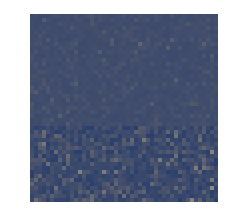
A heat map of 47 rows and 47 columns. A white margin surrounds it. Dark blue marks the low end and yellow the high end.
The values are skewed, with a long tail toward high values. The halves do not mirror each other. Fine speckle covers the field. There is no overall slope. The top part is calmer, up to a seam about 60% of the way down. No row or column stands out.
